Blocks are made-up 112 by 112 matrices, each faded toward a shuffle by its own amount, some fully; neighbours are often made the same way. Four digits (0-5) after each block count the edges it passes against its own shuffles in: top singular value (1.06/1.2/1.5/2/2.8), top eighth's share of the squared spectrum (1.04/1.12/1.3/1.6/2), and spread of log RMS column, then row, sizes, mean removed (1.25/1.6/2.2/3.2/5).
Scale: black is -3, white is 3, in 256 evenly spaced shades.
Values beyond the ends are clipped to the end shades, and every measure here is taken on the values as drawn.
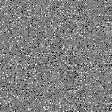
4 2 1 1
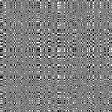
5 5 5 4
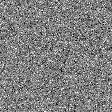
1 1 0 0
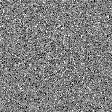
2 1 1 0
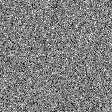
3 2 0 0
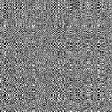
5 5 4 4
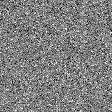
2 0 0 0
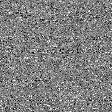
1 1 0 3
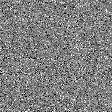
0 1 0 2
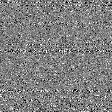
1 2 0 3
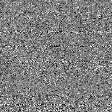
1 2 0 3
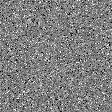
0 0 0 0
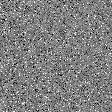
0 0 0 0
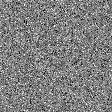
0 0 0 0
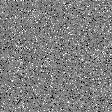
3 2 0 0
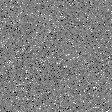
0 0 0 0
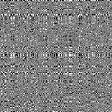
5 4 3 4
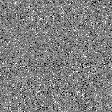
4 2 1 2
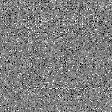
4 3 1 2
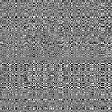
5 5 4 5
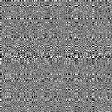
5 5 3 4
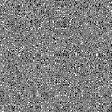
4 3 2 2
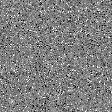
3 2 1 1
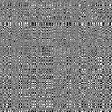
5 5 4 4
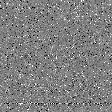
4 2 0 2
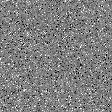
3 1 0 0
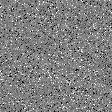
0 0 0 0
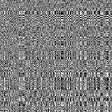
5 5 4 4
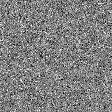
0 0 0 0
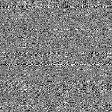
3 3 1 4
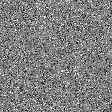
1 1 0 1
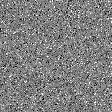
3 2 0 0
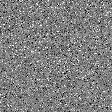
1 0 0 0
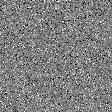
1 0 0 0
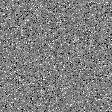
0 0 0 0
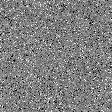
2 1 0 0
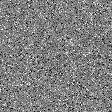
2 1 0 0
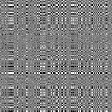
5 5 5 5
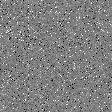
2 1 0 0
